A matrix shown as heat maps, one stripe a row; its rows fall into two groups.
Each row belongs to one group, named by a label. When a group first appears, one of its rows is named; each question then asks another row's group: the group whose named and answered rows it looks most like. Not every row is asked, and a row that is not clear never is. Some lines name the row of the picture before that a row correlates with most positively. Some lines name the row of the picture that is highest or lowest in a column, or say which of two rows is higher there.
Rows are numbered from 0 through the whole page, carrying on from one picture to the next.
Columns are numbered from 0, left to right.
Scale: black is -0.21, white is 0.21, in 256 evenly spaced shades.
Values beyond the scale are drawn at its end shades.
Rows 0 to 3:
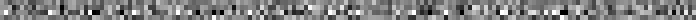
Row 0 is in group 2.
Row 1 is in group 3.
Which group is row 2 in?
3
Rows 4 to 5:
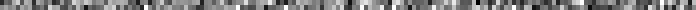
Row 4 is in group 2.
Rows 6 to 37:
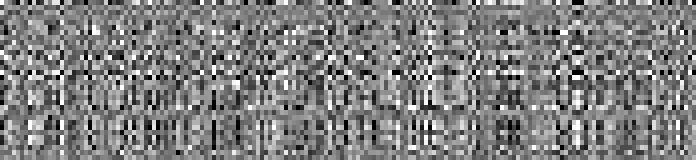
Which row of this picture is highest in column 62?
27
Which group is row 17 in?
3
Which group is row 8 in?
2
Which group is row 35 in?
3
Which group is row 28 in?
2
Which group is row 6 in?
2
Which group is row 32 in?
3
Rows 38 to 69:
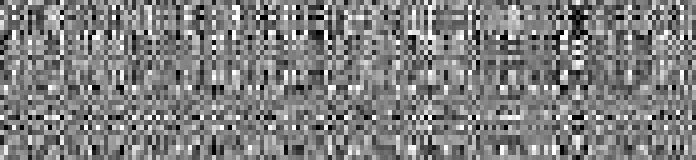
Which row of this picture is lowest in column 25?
61
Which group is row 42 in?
2
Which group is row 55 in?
3
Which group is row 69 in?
2
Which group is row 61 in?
2
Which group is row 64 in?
2
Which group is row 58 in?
2
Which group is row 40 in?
2
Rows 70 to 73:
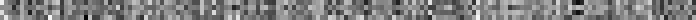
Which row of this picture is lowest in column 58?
71
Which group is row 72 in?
2
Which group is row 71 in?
3
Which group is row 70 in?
2
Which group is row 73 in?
3
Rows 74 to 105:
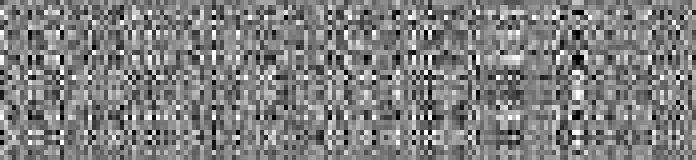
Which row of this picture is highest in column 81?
101
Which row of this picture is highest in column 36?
97
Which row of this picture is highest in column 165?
89
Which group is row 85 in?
2
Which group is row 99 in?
3
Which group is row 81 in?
2
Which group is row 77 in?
3
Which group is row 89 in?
2
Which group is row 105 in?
3
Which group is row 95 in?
3
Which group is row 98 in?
3
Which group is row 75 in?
3
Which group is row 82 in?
3
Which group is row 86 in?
2
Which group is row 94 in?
2
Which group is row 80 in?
2
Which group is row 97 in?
2
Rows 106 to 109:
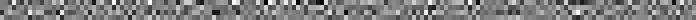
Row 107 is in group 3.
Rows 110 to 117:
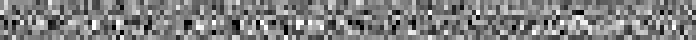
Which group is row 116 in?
3
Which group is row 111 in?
3
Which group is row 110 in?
3
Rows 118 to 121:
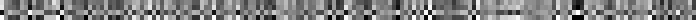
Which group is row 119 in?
2
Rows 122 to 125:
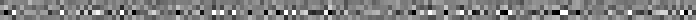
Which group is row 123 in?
3
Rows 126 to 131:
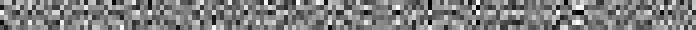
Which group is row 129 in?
3
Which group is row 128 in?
2
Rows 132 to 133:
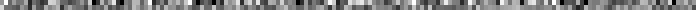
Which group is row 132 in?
3
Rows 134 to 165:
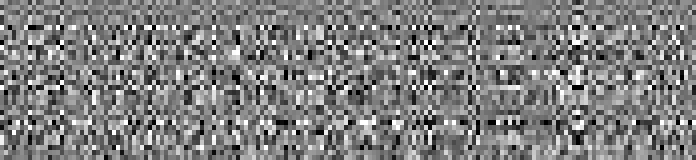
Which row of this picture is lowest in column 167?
151
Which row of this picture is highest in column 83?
139
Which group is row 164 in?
3
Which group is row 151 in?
2
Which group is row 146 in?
2
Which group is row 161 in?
2
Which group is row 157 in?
2
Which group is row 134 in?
2
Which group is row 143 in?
2
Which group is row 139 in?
2
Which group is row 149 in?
3
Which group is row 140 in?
3
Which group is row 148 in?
3
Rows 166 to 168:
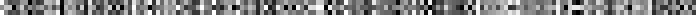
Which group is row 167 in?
3
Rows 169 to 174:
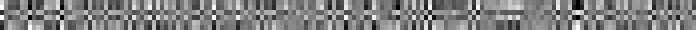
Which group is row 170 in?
2
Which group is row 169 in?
2
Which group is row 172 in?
2
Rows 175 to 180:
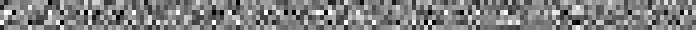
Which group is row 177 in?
3
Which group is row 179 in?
2
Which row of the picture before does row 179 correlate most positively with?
172
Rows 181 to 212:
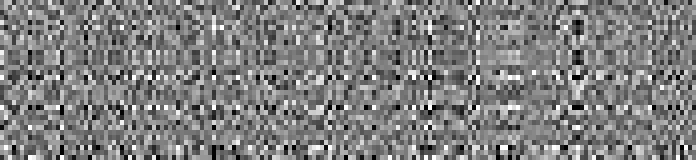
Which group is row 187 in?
2
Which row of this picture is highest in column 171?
210
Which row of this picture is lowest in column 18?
212
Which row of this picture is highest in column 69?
210
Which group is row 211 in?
3
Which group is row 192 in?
2
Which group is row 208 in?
2
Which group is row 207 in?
2
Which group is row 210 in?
3
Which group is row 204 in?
3
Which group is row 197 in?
3
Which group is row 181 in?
3
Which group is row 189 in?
3
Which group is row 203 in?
3
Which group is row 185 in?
2
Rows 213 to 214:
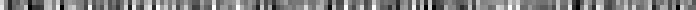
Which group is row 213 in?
2
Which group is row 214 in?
2
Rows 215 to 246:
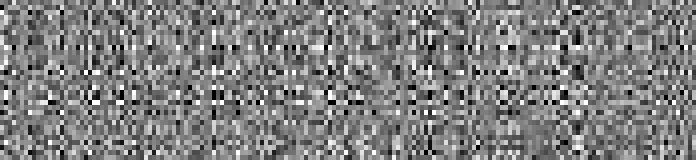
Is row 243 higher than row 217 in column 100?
Yes
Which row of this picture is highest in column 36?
246
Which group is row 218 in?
3
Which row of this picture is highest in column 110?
237
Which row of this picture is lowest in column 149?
237
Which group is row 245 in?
2
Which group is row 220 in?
2
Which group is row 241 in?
2
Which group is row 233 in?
3
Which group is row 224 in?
3
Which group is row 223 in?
2
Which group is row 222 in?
2
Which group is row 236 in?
3
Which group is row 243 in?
3
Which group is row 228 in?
2
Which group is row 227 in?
3
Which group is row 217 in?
2
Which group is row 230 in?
2
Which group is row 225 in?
3
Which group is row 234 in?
3
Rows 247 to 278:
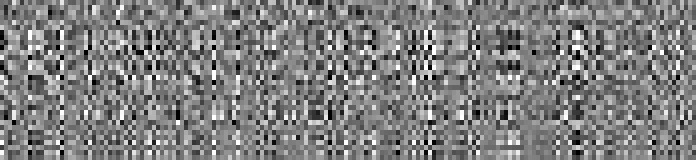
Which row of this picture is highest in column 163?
256
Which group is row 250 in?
3
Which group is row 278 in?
2
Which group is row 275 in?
2
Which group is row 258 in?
2
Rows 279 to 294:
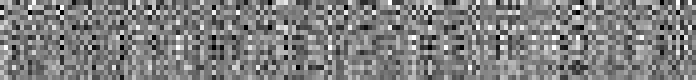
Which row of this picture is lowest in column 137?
292
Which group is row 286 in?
3
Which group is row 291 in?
2
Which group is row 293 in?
2
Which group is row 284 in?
2
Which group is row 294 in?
3
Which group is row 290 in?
3
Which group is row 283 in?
3
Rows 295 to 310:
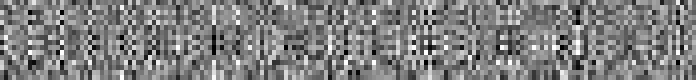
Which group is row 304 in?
3
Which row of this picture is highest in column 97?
295
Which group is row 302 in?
3
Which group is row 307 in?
2
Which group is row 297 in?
2
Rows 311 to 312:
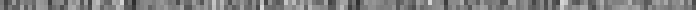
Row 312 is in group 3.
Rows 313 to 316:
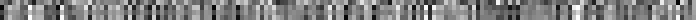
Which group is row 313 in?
2
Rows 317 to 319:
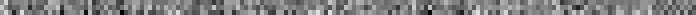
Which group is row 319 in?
3
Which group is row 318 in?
2
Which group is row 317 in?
3
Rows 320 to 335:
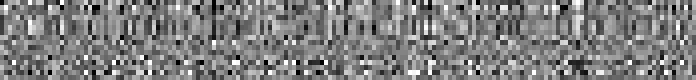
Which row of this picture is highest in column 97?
325
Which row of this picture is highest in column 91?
334
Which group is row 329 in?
2
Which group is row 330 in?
3
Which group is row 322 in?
3
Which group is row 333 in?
2
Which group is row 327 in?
3
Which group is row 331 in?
3
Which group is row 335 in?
3
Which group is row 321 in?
3
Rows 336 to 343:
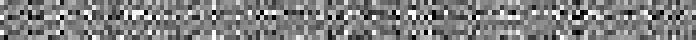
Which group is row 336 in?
2
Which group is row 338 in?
3
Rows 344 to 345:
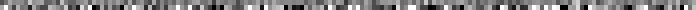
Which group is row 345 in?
3
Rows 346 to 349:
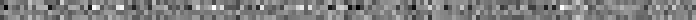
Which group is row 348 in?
3
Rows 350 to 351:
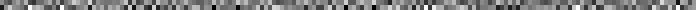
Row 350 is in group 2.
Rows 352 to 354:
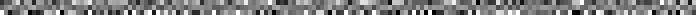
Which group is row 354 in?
2
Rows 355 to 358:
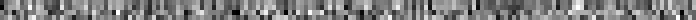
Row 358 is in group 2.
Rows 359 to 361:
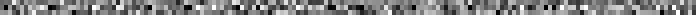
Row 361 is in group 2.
